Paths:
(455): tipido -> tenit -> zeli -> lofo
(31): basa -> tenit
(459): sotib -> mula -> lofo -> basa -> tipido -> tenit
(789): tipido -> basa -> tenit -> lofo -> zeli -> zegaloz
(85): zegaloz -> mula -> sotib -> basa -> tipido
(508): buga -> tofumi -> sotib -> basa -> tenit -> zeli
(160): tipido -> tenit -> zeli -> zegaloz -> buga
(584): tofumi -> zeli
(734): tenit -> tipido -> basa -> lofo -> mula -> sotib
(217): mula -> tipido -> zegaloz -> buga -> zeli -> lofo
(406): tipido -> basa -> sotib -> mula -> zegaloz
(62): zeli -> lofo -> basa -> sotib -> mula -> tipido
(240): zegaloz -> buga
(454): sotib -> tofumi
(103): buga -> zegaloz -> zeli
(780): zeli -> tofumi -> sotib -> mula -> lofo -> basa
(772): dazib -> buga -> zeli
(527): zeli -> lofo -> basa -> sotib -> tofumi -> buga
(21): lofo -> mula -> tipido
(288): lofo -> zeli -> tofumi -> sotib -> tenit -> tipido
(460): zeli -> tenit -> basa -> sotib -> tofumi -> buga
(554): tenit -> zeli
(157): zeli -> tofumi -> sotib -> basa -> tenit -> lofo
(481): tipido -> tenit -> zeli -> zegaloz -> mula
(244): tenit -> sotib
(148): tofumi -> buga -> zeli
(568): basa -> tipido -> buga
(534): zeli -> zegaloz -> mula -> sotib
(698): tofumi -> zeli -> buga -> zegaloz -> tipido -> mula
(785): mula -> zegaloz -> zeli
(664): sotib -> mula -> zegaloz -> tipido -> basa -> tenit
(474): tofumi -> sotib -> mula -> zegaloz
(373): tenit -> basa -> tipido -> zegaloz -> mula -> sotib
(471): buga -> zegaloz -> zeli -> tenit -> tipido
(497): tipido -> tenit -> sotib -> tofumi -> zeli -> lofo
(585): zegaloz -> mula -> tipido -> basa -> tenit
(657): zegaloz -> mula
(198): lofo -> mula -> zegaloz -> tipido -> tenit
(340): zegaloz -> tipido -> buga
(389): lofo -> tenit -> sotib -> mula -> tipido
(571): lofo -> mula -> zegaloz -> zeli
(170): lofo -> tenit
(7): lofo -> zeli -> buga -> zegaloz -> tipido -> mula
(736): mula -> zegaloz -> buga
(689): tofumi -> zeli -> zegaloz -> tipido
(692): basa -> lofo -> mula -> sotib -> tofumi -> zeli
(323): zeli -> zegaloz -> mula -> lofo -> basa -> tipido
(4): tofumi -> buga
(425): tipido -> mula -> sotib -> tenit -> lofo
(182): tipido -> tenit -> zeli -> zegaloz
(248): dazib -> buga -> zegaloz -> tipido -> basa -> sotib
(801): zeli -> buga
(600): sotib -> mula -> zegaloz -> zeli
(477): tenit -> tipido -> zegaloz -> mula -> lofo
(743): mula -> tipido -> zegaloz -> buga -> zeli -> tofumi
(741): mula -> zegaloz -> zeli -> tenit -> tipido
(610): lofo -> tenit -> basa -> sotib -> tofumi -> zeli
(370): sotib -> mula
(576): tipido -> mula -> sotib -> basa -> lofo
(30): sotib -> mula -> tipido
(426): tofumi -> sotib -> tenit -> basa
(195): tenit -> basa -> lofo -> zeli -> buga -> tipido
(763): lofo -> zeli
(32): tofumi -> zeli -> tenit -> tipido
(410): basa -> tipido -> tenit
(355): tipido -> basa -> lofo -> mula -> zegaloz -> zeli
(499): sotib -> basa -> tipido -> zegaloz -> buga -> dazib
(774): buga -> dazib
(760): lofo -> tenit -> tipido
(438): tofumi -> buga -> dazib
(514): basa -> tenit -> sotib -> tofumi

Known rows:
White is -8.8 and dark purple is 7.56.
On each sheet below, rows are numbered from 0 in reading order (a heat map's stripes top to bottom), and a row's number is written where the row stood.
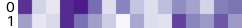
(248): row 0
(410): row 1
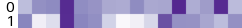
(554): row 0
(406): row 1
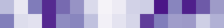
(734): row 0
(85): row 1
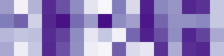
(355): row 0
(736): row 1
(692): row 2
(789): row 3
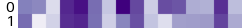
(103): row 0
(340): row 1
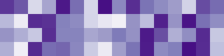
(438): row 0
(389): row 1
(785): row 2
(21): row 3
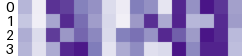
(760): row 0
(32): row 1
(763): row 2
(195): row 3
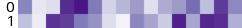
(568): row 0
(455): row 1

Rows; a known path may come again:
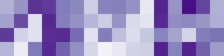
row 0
(170)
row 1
(31)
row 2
(248)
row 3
(734)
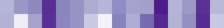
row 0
(554)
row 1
(481)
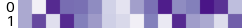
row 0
(21)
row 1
(514)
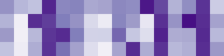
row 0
(785)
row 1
(760)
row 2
(160)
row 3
(32)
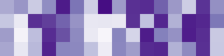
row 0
(148)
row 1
(288)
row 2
(355)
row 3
(741)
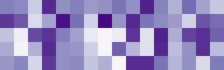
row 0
(657)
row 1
(438)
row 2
(497)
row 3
(182)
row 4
(474)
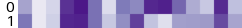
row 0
(698)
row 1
(340)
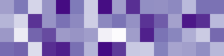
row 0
(4)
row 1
(763)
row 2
(30)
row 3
(240)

